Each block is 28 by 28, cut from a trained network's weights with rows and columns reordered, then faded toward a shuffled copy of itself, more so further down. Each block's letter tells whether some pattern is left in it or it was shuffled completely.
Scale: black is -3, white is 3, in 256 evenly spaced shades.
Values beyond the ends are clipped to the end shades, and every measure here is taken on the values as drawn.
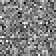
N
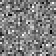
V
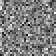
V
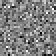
N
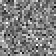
V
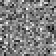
N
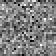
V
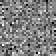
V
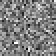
V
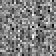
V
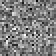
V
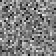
N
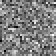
V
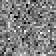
N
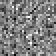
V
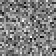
N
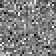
N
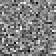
N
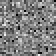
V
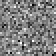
N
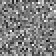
N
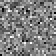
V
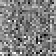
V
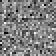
N
